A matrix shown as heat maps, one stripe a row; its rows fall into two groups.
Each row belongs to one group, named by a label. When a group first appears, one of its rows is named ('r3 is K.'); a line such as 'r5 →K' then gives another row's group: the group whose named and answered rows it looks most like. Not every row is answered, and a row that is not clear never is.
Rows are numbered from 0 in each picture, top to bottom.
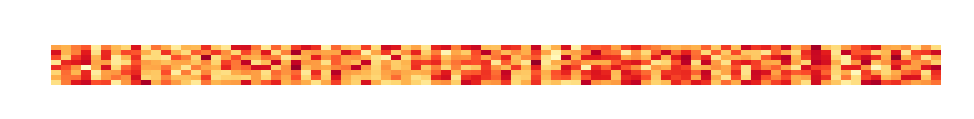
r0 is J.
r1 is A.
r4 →A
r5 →J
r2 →J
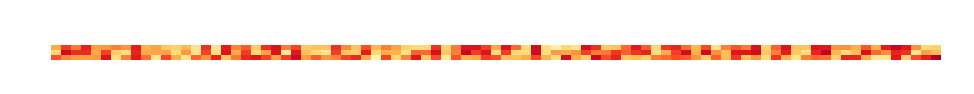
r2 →A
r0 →J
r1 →J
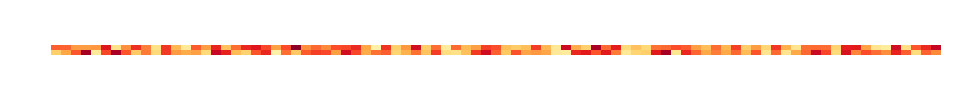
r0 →A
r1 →A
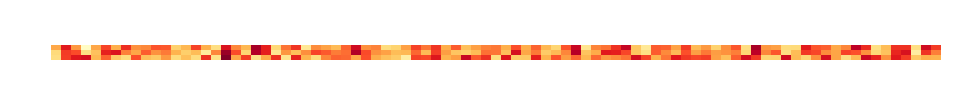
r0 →A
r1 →A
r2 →J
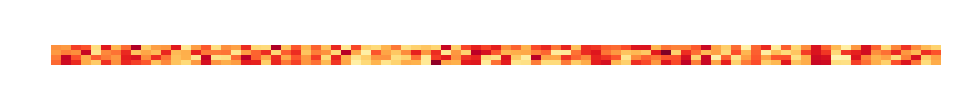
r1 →A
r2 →J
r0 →J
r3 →J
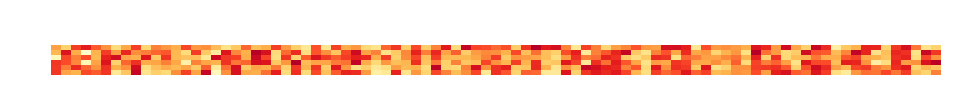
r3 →A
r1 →A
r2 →A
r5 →J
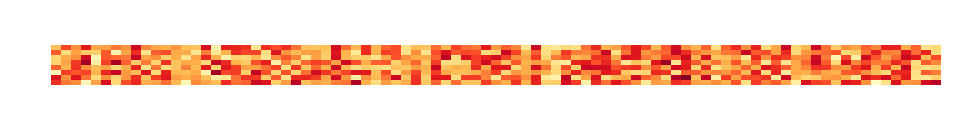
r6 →J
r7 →A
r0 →J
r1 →J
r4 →J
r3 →A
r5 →A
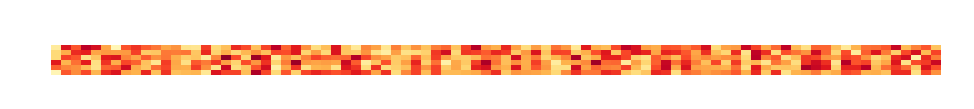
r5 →A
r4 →A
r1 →J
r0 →J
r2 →A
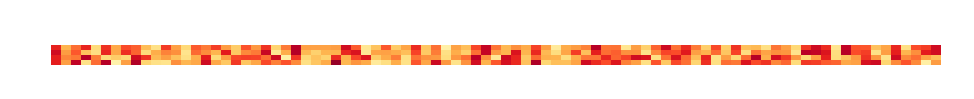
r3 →J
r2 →J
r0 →A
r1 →A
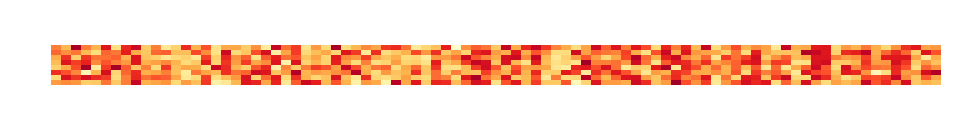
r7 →J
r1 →A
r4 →A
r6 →J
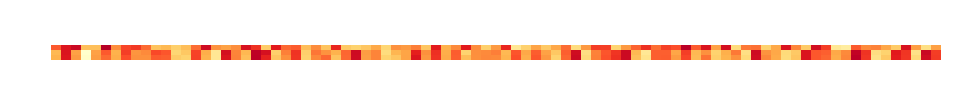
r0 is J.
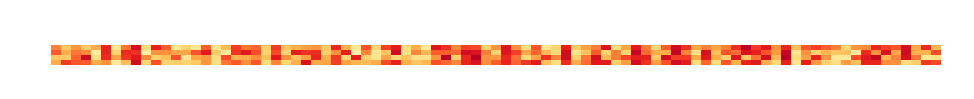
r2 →J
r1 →J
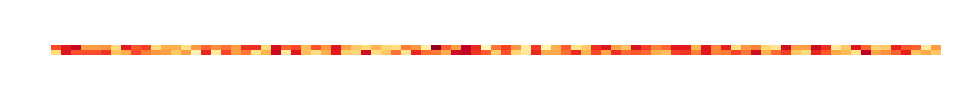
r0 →J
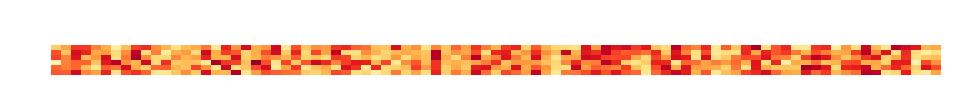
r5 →J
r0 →J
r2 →J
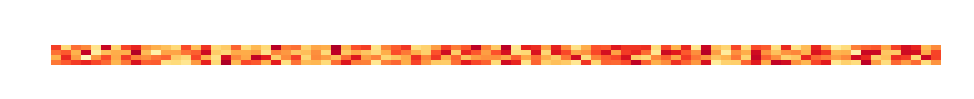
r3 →J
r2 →A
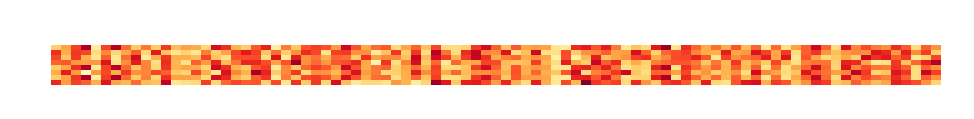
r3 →A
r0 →A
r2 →J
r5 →A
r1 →J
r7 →J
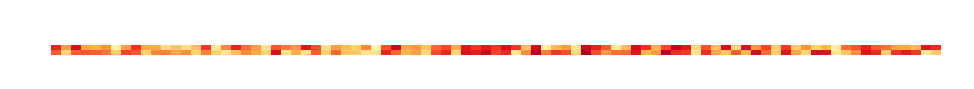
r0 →J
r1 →J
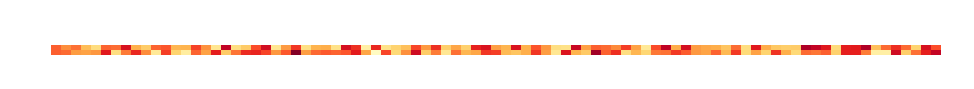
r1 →A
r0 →A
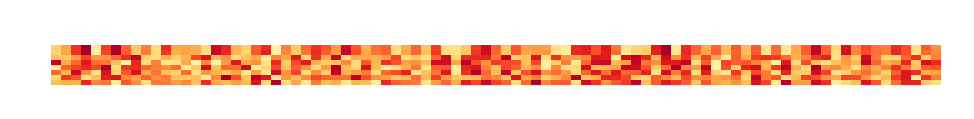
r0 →A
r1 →A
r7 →J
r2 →J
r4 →J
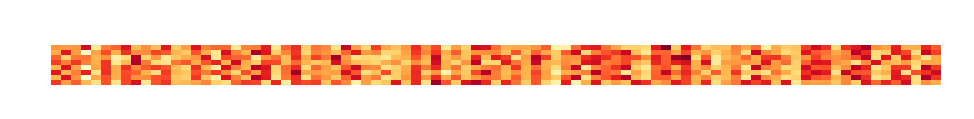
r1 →A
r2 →J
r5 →A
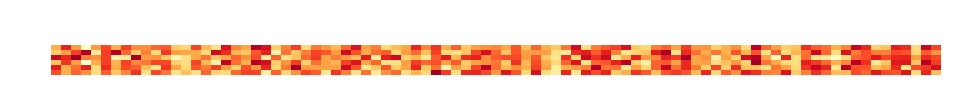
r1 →A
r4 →A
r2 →J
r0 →A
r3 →A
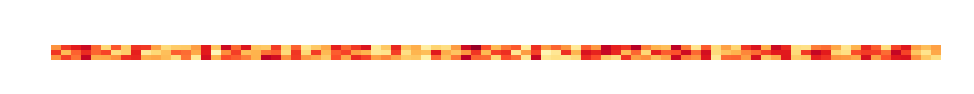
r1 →J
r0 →J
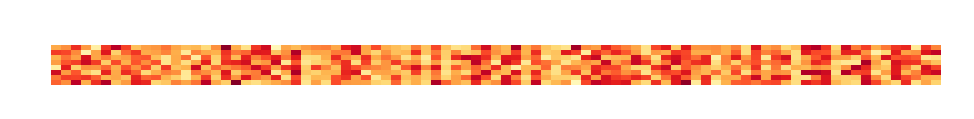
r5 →A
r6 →J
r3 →J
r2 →J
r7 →J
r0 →A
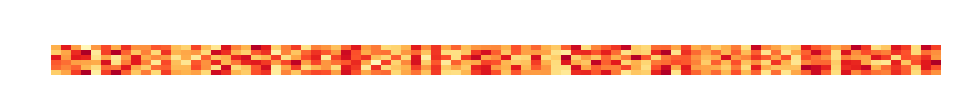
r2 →J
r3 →A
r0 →A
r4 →A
